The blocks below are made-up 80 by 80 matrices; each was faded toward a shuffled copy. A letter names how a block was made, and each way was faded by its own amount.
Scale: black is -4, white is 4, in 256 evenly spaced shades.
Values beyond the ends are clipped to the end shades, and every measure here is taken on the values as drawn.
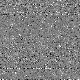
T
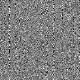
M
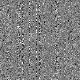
M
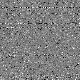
T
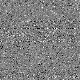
T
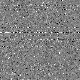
T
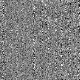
M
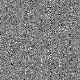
M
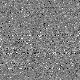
T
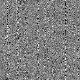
M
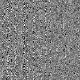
M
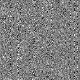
M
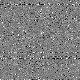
T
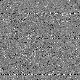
T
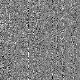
M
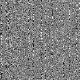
M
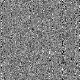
M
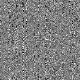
M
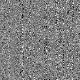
M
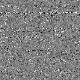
T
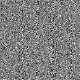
M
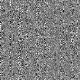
M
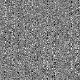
M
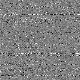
T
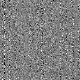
M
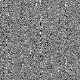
M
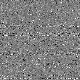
T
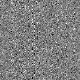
M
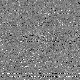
T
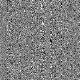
M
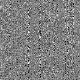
M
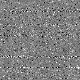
T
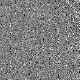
M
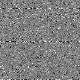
T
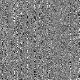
M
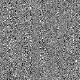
M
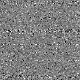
T
